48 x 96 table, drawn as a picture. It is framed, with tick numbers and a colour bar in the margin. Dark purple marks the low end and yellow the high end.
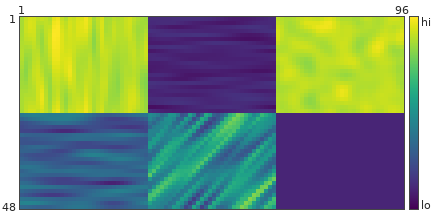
It is made of 2 by 3 panels. Panel 1,1: very high, streaked downward, faint in contrast. Panel 1,2: very low, streaked across, faint in contrast. Panel 1,3: very high, blotchy, faint in contrast. Panel 2,1: low, streaked across. Panel 2,2: middling, slanting up to the right, strong in contrast. Panel 2,3: very low, flat.
